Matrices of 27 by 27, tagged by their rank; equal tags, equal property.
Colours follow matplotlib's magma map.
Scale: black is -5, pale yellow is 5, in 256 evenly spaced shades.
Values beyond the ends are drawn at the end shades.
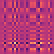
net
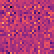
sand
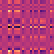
net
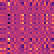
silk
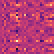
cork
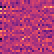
sand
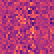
sand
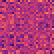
sand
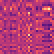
cork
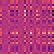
silk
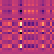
net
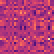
cork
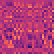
cork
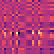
silk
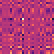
silk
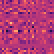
cork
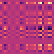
net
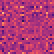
sand
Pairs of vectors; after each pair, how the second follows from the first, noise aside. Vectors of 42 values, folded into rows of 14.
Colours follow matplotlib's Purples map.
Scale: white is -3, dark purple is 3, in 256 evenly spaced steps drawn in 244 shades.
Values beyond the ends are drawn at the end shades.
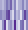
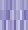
shrunk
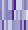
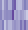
shrunk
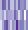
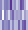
reversed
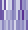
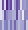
negated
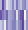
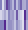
negated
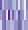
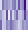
negated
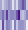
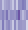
shrunk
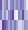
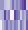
reversed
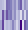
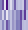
reversed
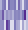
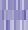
shrunk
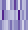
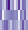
negated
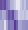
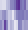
negated
